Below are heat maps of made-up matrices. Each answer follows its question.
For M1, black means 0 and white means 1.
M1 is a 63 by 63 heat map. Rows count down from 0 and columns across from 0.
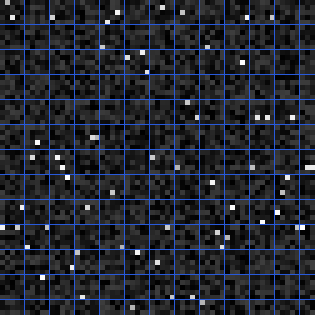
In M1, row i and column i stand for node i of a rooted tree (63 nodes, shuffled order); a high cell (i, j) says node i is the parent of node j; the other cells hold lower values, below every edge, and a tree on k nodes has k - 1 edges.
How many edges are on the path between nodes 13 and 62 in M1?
3
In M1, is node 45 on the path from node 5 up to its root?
yes
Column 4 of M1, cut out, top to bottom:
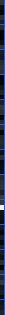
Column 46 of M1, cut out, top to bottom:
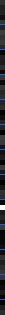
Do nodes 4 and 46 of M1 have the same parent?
yes
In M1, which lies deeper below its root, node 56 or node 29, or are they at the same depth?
node 29
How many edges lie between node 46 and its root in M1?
4
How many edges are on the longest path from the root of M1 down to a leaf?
8
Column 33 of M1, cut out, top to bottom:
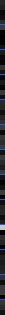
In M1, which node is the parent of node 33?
45
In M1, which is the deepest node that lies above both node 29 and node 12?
45
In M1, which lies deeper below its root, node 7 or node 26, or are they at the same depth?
node 7
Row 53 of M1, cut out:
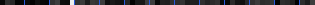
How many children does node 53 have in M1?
1
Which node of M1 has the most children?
45
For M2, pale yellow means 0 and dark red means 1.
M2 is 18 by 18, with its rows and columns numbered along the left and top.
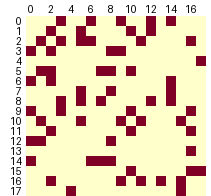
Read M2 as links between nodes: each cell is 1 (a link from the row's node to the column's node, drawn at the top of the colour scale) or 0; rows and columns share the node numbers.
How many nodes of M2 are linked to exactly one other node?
2
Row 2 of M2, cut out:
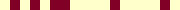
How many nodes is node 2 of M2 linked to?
6
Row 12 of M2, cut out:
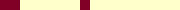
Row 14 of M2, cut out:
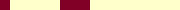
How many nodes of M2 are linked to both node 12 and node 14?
2
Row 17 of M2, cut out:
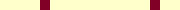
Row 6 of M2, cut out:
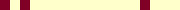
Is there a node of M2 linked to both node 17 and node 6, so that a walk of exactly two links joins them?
no
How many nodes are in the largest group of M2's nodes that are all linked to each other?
3
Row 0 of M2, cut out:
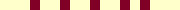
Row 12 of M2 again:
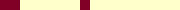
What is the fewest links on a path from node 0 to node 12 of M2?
1
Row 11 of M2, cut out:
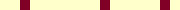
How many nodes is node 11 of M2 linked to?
3
